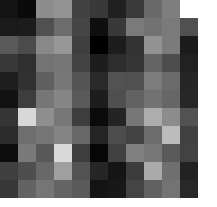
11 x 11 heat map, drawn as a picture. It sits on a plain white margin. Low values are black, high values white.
Ninth with the lowest average: top middle. Average level on the scale: 30%. Stripes: upright, repeating 2 times. Slope: none.
